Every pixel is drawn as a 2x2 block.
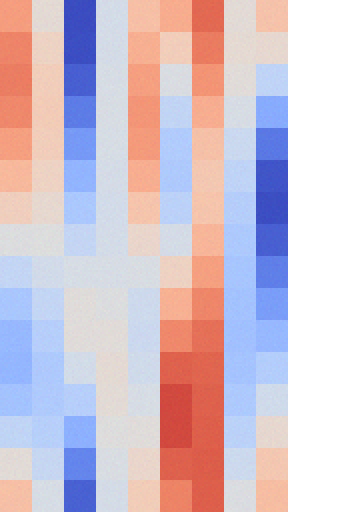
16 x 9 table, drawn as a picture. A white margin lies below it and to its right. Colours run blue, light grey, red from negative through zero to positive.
The middle left is the calmest part. Streaks run downward. The bottom middle is the ninth with the highest average.
